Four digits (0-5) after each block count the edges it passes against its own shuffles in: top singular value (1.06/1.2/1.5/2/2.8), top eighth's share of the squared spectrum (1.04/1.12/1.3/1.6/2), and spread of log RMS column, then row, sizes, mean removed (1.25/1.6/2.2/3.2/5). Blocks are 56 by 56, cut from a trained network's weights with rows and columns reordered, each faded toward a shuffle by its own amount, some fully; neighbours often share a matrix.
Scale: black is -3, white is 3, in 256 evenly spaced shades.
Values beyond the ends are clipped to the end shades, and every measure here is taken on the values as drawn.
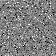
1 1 0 0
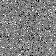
0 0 0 0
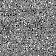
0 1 0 0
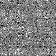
2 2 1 0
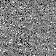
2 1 1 0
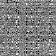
3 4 3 0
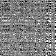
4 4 3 1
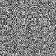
3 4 2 1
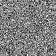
0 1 0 0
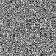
3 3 1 0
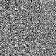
3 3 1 0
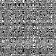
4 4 3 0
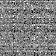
3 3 2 0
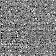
2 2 1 0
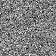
1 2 0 0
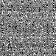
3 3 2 0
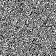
1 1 0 0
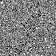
0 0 0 0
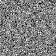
2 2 0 0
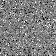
0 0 0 0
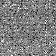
2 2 1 0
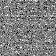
2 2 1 0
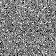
0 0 0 0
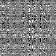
4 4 3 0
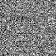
3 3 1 0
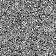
0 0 0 0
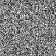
3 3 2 0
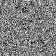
3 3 0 1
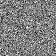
1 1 0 0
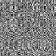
4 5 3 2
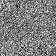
2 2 0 0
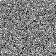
0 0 0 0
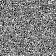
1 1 0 0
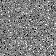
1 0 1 0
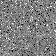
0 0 0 0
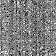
3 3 0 2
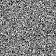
2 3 1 0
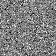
1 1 0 0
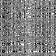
4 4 1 3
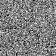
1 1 0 0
